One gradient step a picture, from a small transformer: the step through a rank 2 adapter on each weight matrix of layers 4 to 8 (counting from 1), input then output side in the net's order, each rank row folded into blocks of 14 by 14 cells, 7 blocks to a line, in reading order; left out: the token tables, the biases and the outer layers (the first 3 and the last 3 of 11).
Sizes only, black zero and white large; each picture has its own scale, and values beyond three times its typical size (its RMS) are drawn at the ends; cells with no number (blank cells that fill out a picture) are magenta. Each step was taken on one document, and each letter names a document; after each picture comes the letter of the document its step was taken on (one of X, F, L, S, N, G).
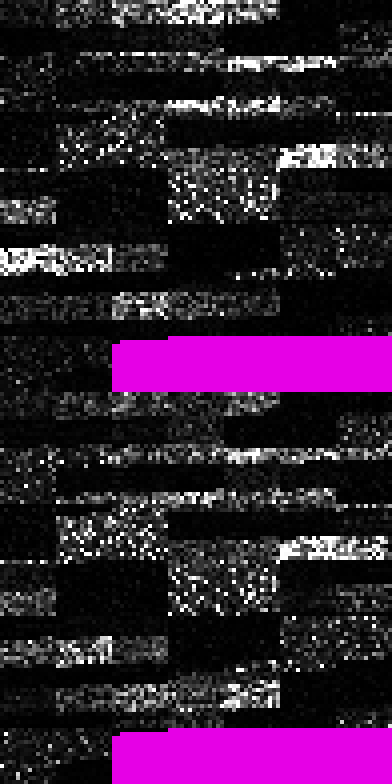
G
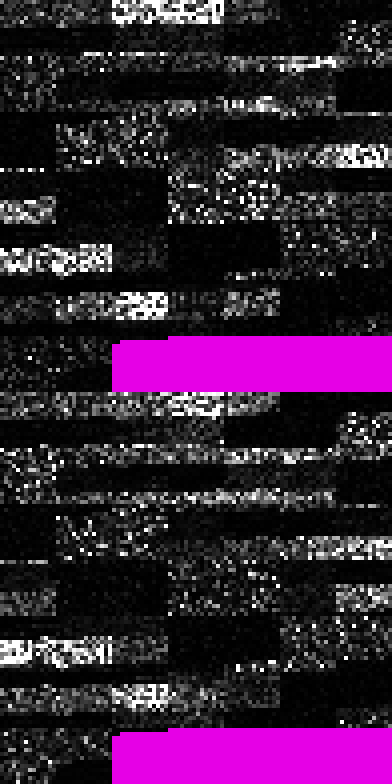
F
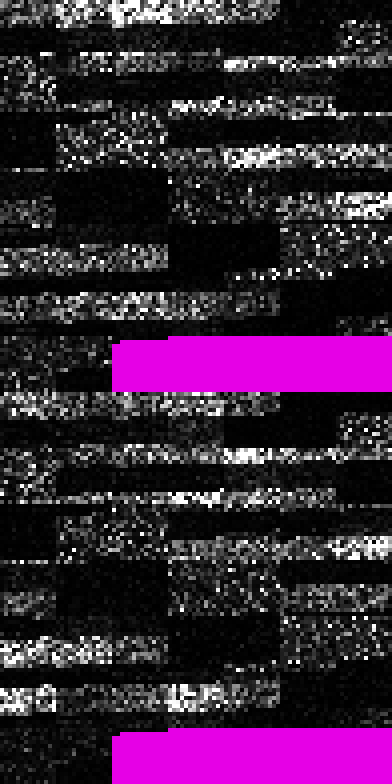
F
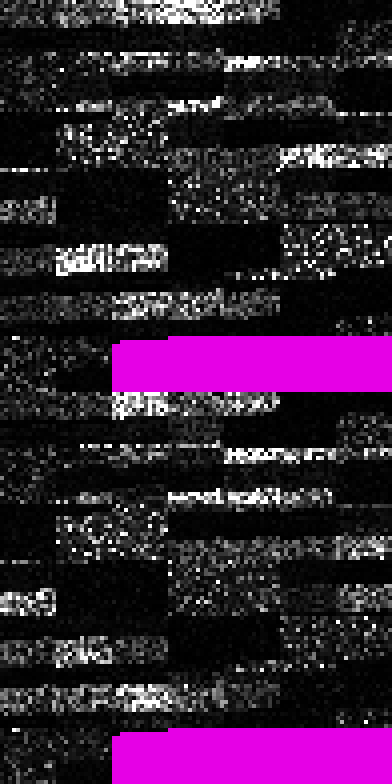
F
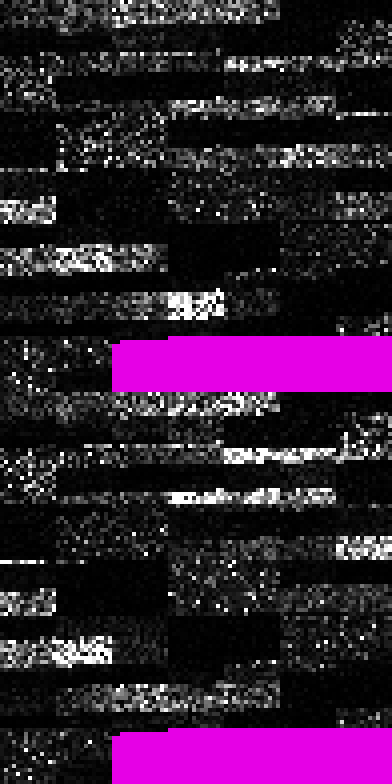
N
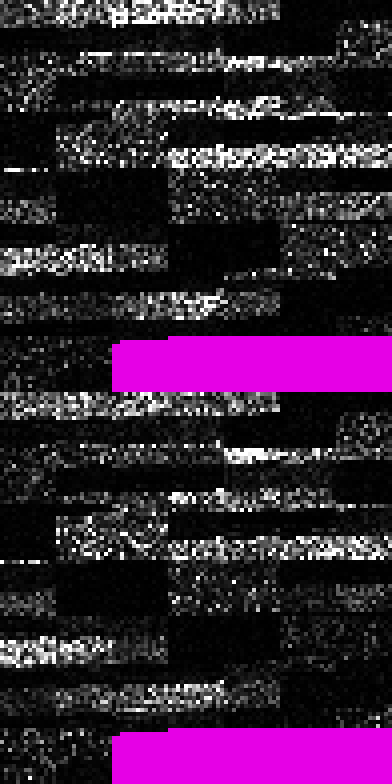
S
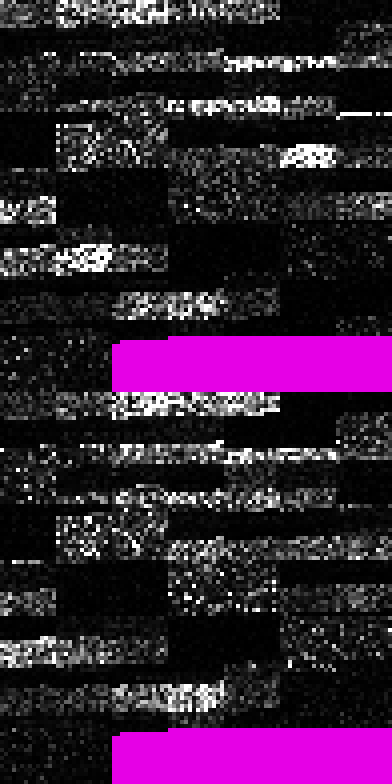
S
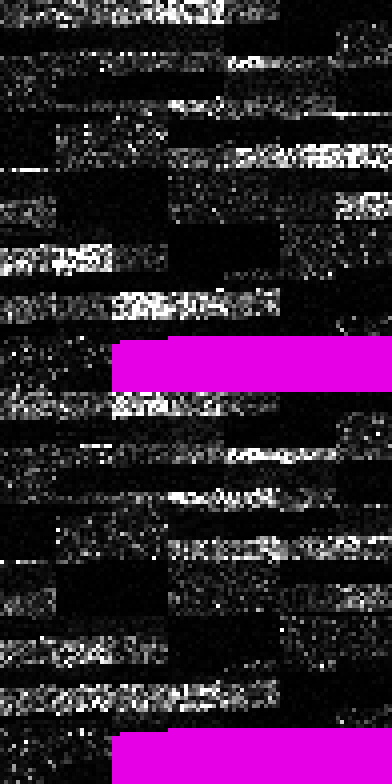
S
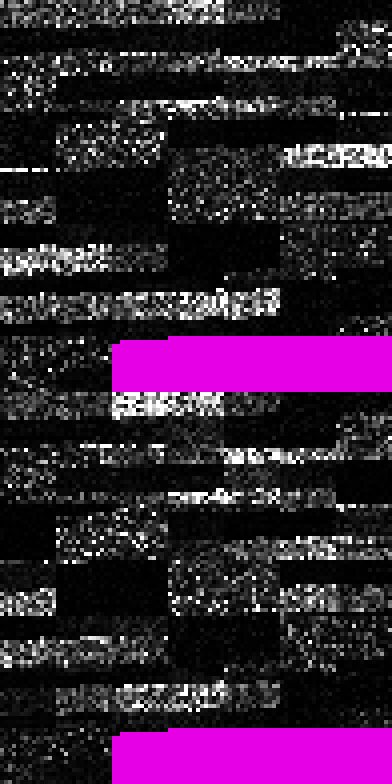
S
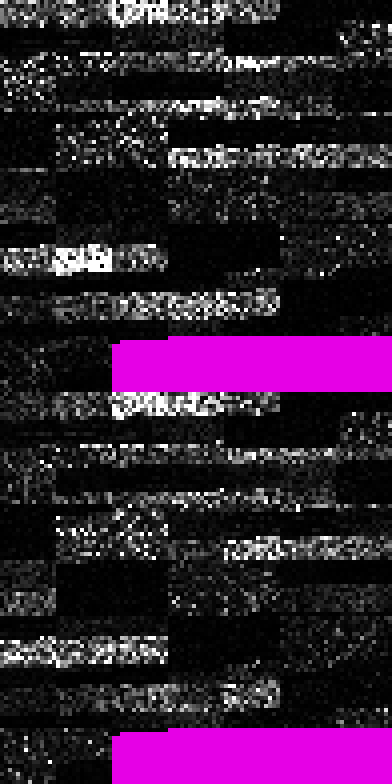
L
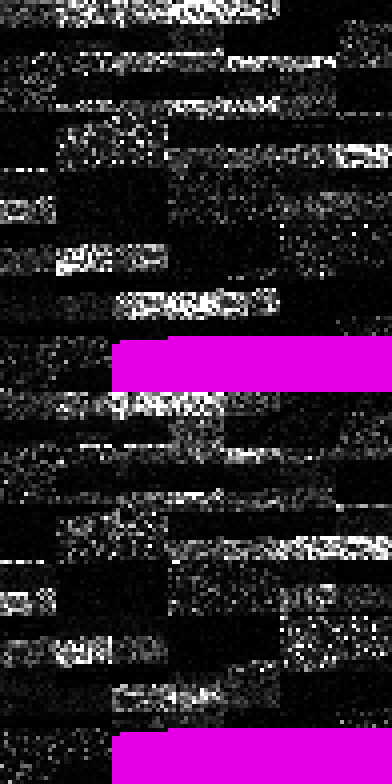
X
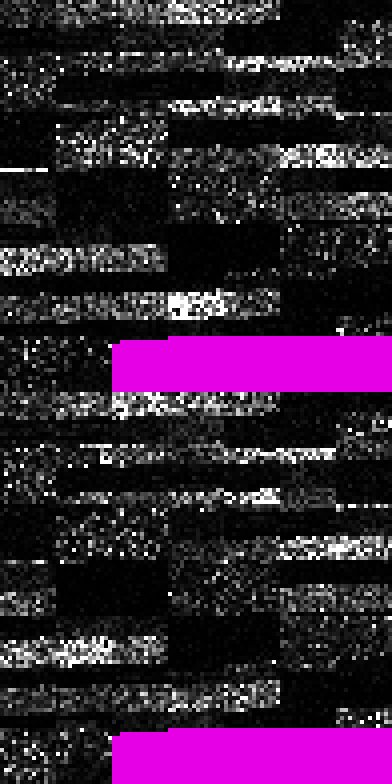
N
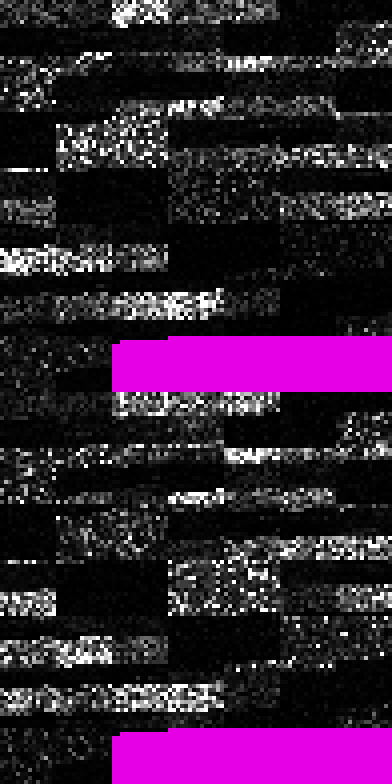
F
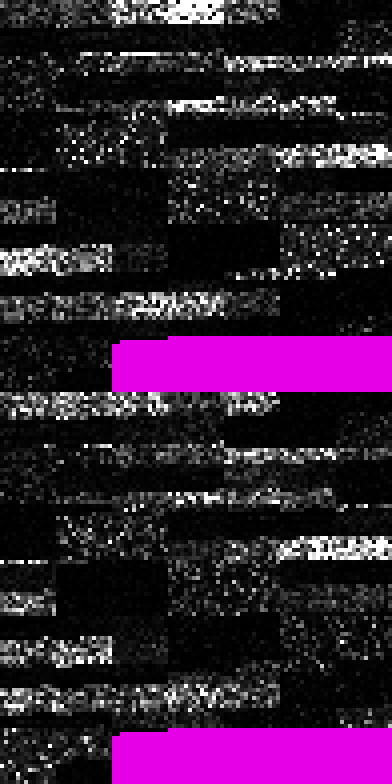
G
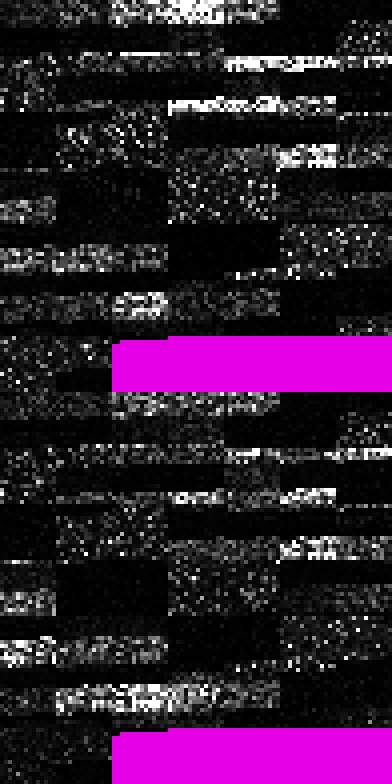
G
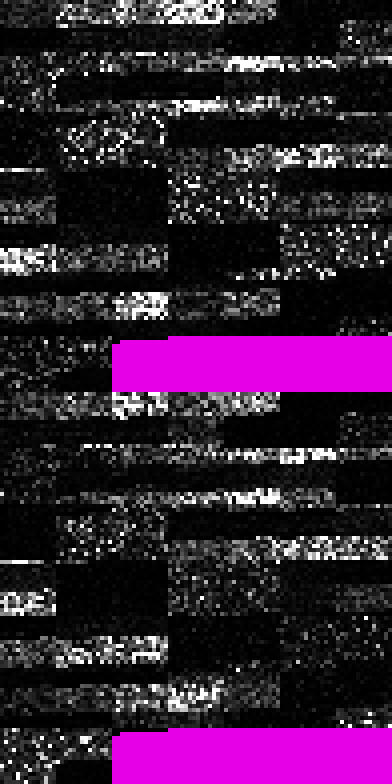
G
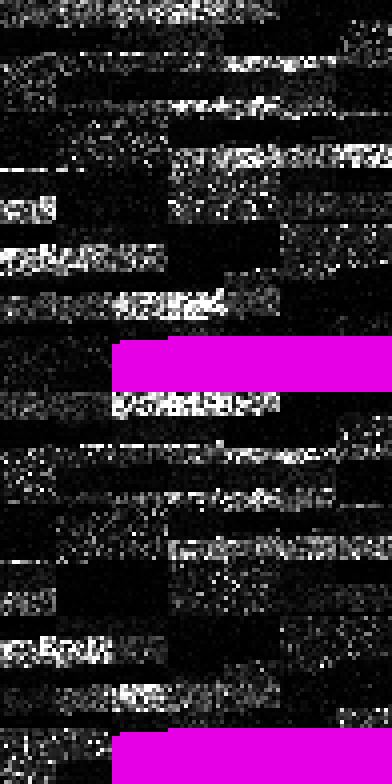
L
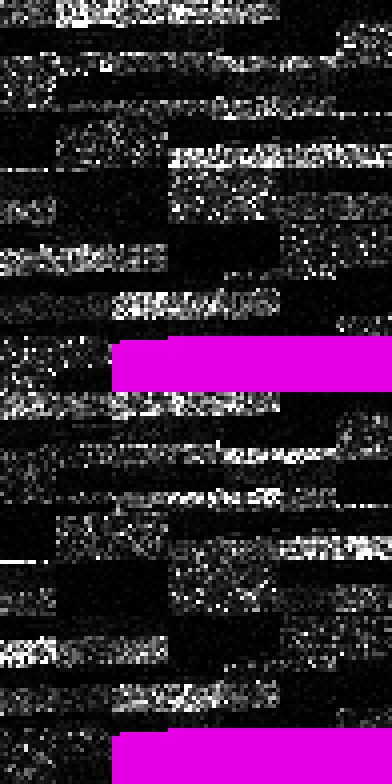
S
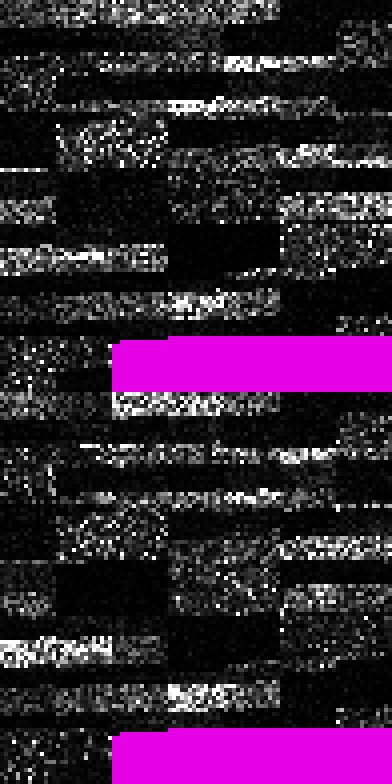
N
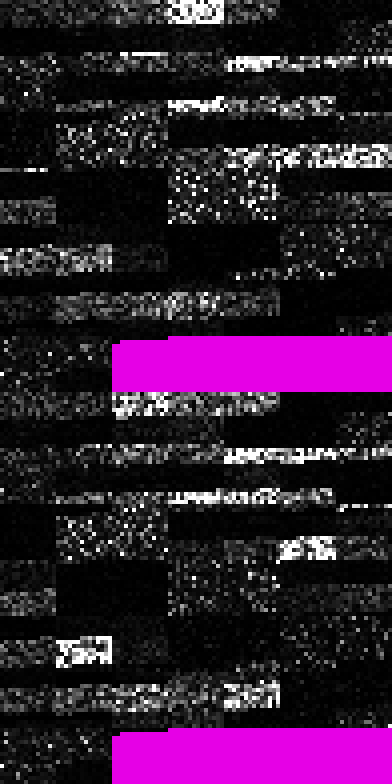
G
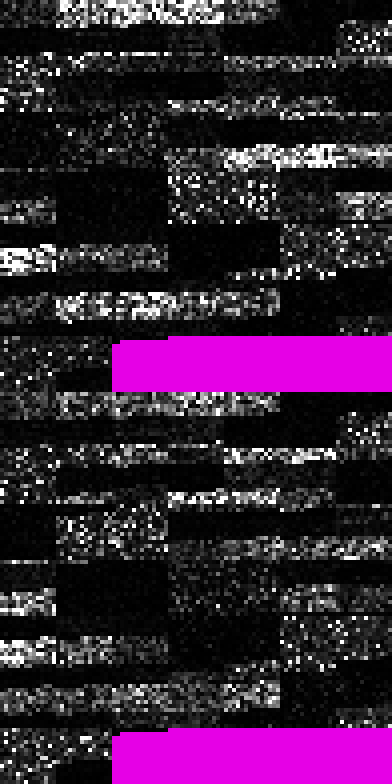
G
